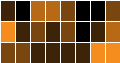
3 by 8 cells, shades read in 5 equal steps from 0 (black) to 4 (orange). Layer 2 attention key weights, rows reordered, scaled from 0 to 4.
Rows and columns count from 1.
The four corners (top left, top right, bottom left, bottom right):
1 2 2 4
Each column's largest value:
4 2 3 3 2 1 4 4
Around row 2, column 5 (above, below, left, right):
2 1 1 0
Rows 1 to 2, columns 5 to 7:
2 0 0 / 2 0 1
